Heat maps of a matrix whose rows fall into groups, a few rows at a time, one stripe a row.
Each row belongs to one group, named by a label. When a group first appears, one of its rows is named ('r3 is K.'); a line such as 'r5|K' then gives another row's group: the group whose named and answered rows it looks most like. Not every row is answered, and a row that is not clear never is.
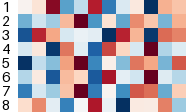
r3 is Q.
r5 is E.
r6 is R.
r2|E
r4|R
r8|Q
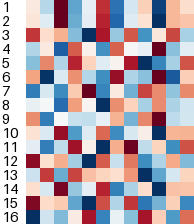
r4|R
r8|R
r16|E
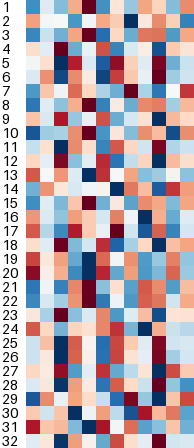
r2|Q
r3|E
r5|R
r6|R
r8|E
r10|E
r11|R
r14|Q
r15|E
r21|E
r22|E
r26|R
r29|Q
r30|Q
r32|R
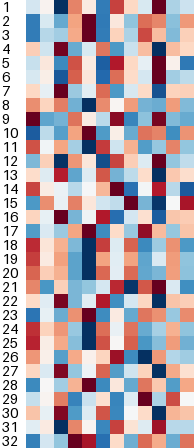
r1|R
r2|E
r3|E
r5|R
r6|R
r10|E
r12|R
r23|E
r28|E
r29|Q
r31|R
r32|E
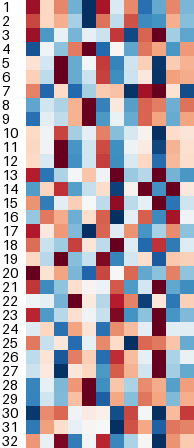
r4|E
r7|Q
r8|E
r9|E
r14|Q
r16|Q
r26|R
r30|Q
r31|Q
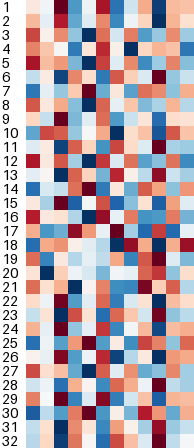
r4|Q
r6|R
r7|E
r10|Q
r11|R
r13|R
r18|Q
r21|Q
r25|E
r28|R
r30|E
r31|R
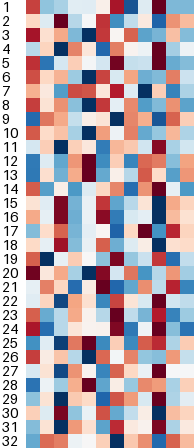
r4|R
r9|Q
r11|R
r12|E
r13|E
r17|Q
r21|Q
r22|R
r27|R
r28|E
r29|R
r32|Q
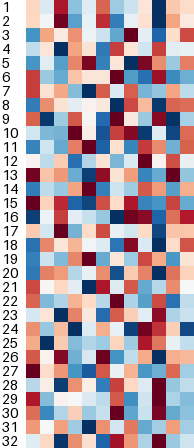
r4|R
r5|E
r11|E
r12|Q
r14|E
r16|Q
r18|Q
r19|E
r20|Q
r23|R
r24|Q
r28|R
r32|R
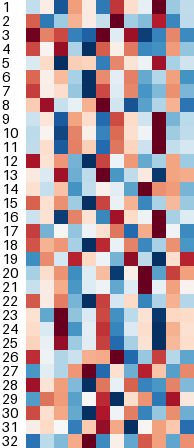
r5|R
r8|Q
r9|R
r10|R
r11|R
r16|R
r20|Q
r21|Q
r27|E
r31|Q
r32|E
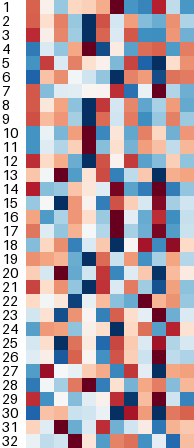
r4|E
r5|Q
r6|Q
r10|E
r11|E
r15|R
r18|Q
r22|Q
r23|R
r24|Q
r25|R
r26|R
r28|E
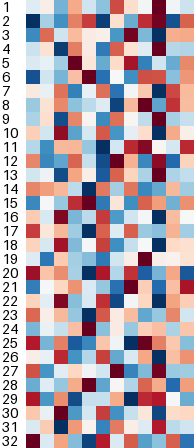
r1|R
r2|E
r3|Q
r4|R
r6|E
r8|Q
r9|R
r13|R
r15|E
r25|Q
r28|E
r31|R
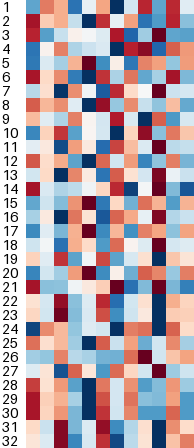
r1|Q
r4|Q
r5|E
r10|Q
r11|R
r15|E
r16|R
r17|E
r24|Q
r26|Q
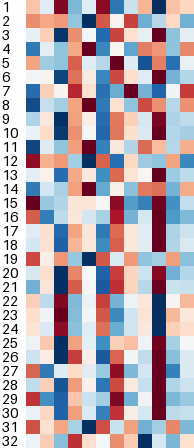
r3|R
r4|E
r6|R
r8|E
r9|R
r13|R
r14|E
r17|R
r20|R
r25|R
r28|R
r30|R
